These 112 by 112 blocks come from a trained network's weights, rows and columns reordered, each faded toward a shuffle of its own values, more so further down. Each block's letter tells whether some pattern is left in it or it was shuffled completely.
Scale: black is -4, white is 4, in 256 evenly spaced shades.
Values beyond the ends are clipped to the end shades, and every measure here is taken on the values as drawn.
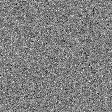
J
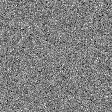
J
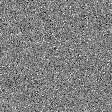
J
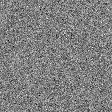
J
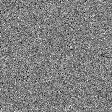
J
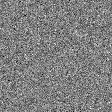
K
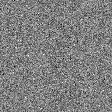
K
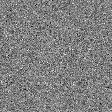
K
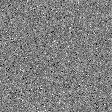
J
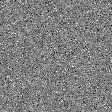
J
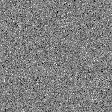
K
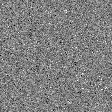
J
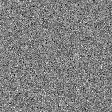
K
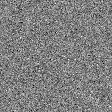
J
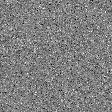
K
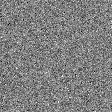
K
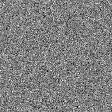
K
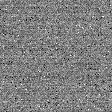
K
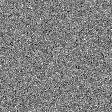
J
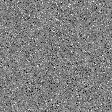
J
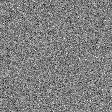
J
